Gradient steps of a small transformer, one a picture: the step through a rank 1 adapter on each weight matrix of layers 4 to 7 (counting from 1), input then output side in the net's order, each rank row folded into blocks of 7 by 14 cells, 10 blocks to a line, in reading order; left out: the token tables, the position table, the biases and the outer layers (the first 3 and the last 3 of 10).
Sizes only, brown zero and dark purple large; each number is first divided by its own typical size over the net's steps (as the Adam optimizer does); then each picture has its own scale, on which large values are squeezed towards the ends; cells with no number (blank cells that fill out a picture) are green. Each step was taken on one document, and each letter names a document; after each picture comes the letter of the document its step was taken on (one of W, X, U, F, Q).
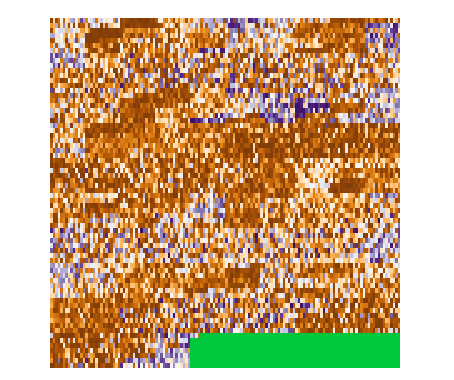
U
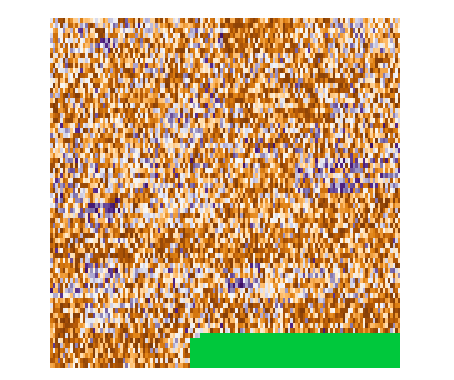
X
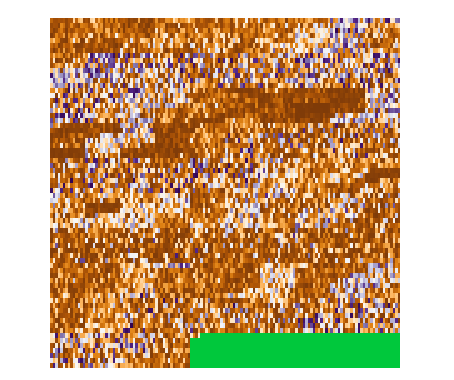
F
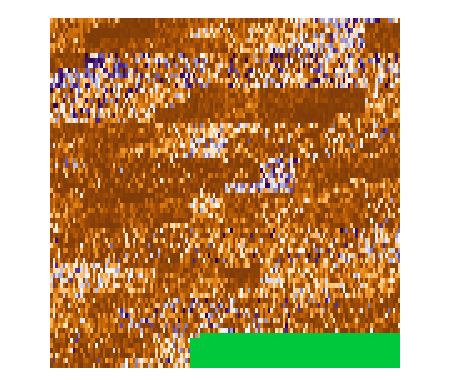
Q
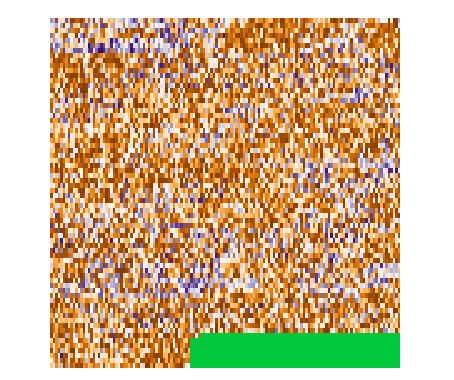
X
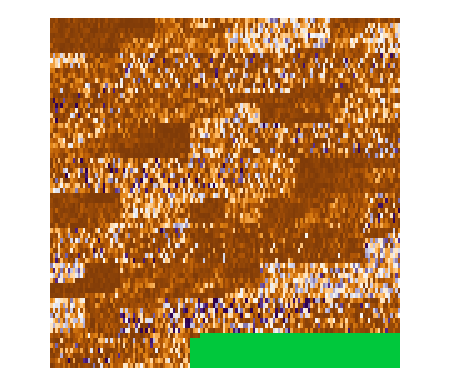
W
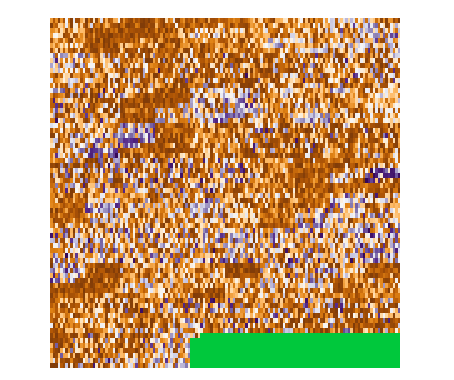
U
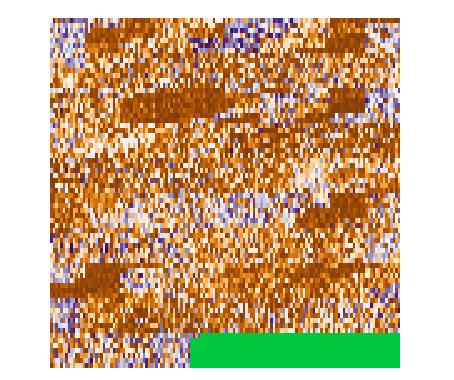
U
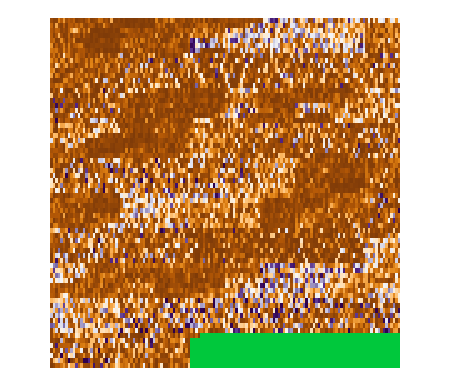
W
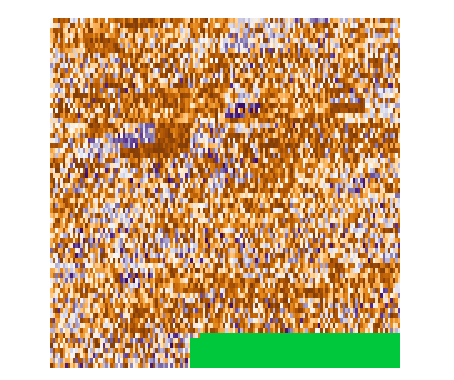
U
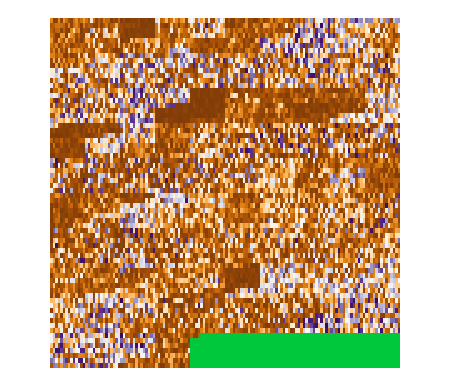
F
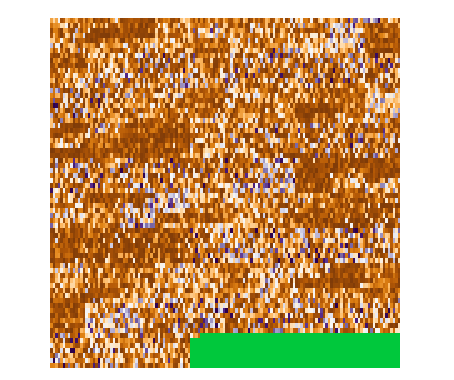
Q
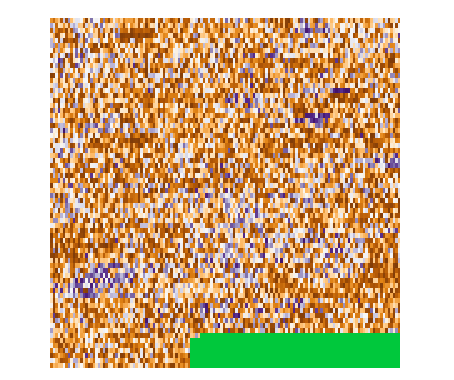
X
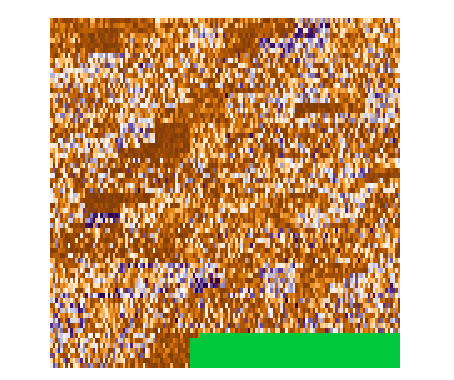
F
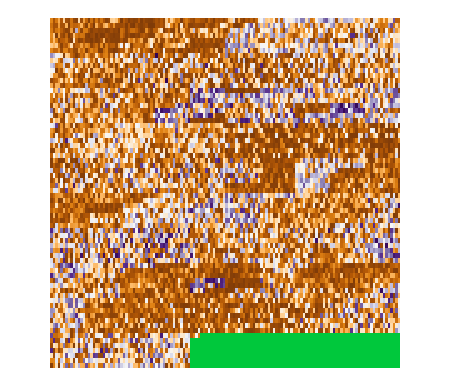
U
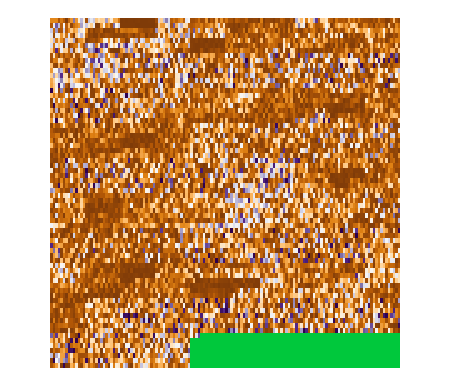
Q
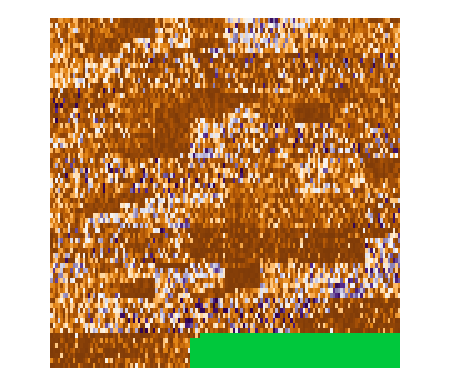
W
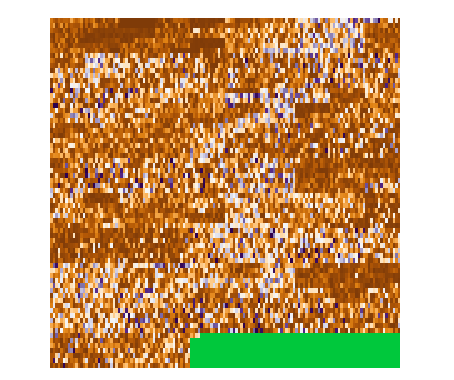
Q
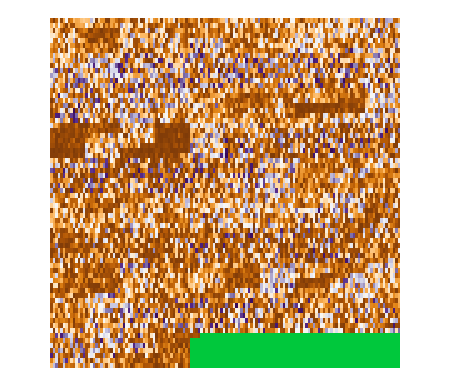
F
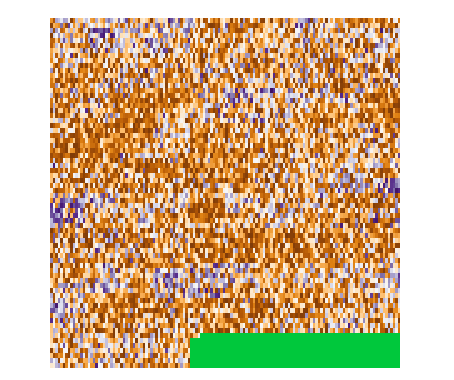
X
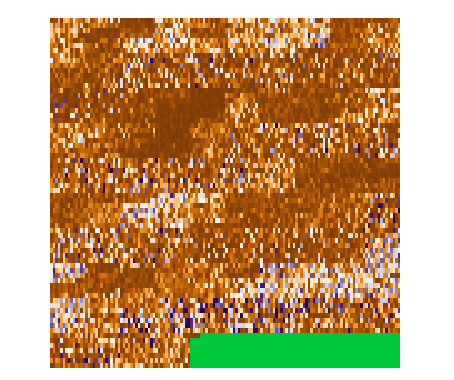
W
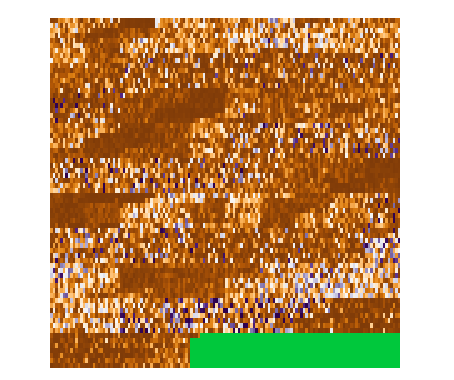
W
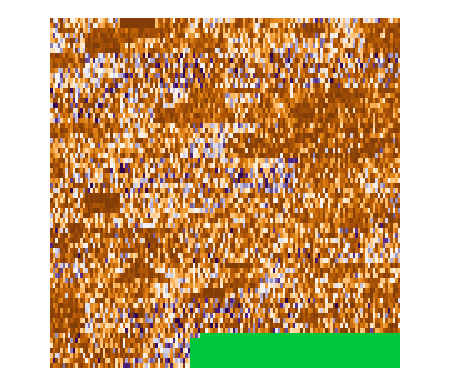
Q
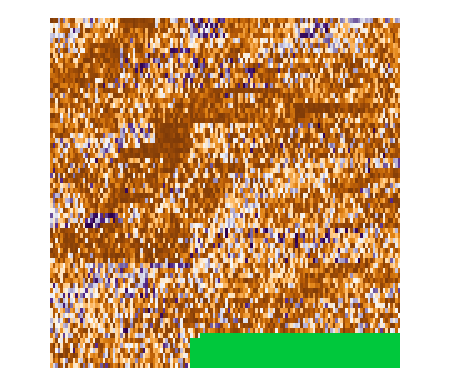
F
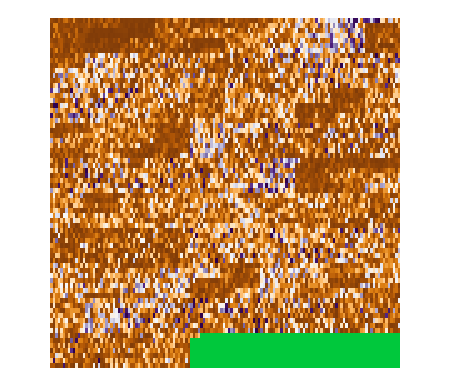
Q
